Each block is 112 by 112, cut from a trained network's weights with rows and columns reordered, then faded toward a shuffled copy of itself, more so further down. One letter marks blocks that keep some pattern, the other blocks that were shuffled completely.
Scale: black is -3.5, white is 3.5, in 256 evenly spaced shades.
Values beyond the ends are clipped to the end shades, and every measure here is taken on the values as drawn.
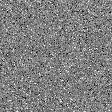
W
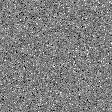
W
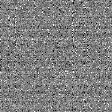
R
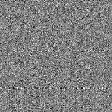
R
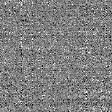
R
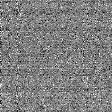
R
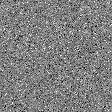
W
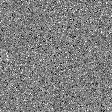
W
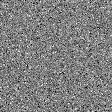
W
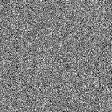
R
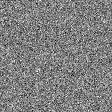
W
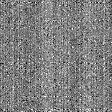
R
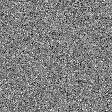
W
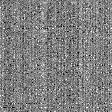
R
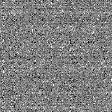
R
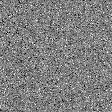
W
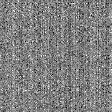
R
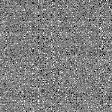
R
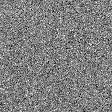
W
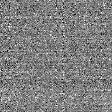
R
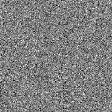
R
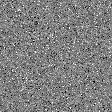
W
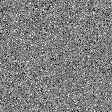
W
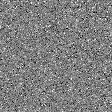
W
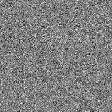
R
